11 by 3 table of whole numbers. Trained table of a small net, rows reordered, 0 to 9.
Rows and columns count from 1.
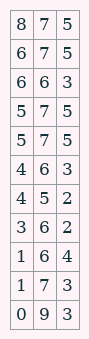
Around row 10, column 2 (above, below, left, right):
6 9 1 3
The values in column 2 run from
5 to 9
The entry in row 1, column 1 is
8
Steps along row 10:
up down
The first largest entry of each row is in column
1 2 1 2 2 2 2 2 2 2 2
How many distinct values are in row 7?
3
